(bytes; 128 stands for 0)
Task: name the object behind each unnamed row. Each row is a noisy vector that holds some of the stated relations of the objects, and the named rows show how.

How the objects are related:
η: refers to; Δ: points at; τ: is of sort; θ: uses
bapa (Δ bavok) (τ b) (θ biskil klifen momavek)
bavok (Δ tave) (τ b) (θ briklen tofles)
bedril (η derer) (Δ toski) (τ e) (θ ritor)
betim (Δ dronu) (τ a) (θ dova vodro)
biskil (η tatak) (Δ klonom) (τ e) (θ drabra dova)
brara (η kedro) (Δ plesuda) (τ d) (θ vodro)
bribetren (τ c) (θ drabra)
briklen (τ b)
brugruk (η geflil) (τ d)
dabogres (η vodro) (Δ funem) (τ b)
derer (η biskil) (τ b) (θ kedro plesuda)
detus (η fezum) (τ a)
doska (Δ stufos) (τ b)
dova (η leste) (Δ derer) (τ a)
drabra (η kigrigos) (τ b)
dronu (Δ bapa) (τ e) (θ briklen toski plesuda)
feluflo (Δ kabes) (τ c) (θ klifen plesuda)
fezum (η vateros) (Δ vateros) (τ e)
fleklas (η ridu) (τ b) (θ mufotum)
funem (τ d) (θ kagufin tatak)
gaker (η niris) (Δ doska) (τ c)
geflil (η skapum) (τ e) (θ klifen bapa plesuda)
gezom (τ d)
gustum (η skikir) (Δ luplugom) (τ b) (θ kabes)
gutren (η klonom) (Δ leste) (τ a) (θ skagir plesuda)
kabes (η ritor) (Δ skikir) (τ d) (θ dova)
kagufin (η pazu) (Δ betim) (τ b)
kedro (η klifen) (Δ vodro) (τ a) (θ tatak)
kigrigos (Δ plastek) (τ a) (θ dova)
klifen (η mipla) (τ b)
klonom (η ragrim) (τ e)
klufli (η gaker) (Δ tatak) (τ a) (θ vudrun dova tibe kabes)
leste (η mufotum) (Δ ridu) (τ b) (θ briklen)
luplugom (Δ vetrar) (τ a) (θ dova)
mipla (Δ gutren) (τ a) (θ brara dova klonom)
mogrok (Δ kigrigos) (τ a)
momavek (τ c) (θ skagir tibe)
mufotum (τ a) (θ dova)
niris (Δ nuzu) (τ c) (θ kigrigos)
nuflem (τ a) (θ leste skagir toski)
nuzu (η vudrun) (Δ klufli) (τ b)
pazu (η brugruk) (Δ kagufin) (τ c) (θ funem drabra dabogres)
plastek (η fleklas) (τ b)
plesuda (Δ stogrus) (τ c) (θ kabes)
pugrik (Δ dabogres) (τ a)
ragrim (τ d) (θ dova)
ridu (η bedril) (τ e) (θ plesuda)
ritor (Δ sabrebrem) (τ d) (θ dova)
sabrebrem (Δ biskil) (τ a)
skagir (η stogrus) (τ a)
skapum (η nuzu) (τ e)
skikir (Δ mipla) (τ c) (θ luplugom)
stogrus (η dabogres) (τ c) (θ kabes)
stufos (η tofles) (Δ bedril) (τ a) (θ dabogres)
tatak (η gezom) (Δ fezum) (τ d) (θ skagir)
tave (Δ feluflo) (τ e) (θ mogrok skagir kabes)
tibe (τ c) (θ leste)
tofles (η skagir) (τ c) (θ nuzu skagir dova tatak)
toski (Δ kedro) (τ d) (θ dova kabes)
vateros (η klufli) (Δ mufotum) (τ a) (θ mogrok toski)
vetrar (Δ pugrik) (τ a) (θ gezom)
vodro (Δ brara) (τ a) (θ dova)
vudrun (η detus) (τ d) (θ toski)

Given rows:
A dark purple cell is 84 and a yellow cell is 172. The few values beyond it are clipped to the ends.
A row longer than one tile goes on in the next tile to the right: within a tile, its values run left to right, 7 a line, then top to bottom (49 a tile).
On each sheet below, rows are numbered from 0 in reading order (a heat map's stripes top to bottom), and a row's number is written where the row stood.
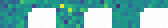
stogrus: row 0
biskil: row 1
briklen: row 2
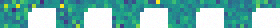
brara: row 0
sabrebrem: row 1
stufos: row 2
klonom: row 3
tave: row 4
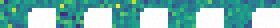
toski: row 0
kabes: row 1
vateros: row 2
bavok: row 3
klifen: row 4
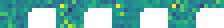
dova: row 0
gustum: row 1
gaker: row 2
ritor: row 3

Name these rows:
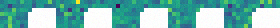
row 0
mufotum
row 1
fezum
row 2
gezom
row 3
dronu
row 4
gutren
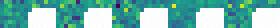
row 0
doska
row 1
skikir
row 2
kedro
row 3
niris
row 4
vodro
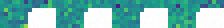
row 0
tatak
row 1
pazu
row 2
funem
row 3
kigrigos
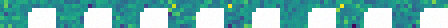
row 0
ragrim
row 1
tofles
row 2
skagir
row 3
bapa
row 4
klufli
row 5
mogrok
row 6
betim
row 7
feluflo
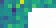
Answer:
plesuda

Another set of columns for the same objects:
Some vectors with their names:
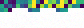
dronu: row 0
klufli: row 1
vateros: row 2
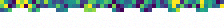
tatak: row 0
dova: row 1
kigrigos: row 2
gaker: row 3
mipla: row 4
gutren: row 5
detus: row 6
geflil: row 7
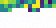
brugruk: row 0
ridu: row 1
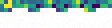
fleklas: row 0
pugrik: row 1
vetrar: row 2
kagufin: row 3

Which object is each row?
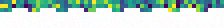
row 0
brara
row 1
bribetren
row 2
ritor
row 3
gezom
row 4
gustum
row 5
luplugom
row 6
nuzu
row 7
leste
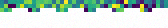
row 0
dabogres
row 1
ragrim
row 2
klonom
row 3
nuflem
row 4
toski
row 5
kabes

